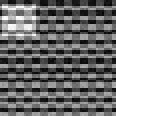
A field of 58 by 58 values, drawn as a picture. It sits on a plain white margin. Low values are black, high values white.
Horizontal stripes repeat 12 times down the table. The top left is the ninth with the highest average. In the top left lies a patch that is higher than the rest.
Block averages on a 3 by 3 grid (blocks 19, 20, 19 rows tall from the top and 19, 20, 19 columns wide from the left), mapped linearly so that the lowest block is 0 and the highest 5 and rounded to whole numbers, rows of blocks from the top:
5 0 0 / 0 0 0 / 1 1 1
